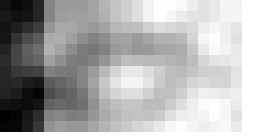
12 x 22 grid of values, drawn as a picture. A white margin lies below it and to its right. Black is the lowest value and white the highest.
Lone odd cells: none. Stripes: none. Slope: up to the right. Seam: vertical, 20% of the way across, the right part higher.
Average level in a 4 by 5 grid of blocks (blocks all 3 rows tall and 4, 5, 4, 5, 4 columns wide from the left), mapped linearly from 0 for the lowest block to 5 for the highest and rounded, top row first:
0 3 4 5 5 | 1 3 3 4 5 | 0 2 4 4 5 | 0 3 4 5 5
